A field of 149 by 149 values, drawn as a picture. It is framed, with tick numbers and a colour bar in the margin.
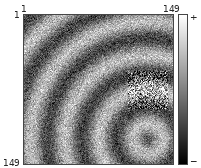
Mirror symmetry: none. Slope: none. Odd patch: rougher, in the middle right. Roughest part: middle right. Rings: centred on the bottom right.
